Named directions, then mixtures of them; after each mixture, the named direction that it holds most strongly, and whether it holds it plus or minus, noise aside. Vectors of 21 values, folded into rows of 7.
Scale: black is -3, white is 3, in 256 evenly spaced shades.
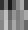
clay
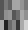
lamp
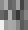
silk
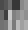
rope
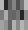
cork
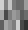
lamp, minus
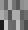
lamp, minus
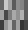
cork, minus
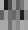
cork, plus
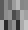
lamp, plus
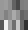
lamp, minus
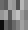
silk, minus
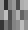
silk, minus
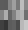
silk, minus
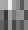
clay, minus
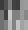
rope, plus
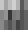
rope, minus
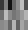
clay, plus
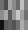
silk, minus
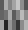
lamp, plus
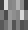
cork, minus
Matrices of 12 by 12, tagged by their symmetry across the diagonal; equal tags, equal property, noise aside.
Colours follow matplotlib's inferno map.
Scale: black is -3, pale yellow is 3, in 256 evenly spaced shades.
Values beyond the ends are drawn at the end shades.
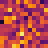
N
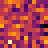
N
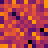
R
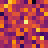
N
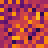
R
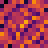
R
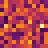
N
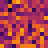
N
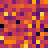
N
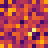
R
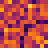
R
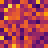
R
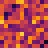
R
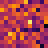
N
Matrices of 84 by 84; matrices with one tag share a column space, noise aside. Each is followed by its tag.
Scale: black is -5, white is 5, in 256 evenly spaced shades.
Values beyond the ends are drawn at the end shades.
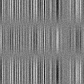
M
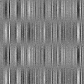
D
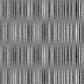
D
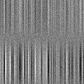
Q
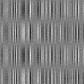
D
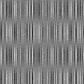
D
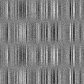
D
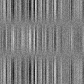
M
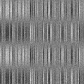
D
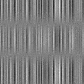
M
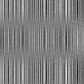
M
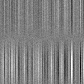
Q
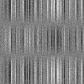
M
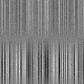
Q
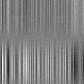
Q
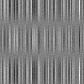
M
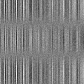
M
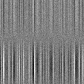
Q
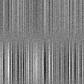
Q
